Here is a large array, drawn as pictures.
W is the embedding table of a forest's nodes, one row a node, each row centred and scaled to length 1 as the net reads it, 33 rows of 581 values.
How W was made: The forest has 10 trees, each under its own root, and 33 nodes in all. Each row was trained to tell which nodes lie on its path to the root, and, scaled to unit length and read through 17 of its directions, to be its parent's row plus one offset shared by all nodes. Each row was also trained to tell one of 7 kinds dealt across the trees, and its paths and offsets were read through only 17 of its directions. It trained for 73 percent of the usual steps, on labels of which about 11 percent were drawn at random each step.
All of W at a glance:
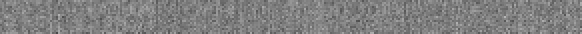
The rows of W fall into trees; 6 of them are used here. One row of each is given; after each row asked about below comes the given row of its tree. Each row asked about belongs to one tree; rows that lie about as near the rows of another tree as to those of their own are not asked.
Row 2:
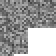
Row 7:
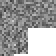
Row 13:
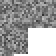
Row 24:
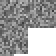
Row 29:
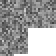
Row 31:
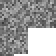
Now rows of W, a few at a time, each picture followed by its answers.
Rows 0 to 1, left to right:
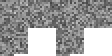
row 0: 31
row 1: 2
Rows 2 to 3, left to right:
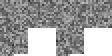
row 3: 24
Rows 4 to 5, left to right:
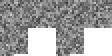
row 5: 24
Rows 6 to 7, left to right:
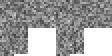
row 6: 13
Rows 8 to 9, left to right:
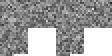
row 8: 31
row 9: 13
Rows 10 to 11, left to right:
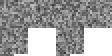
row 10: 13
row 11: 13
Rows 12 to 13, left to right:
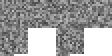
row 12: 2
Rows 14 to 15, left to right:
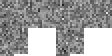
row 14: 29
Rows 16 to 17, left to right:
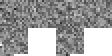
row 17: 29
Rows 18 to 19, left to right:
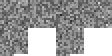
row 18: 24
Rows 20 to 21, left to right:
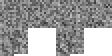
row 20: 7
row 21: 2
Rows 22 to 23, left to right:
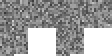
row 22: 7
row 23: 29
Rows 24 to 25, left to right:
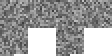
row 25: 29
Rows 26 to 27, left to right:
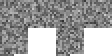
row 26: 13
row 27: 29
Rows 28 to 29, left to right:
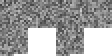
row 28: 2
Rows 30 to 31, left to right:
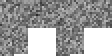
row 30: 24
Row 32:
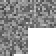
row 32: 24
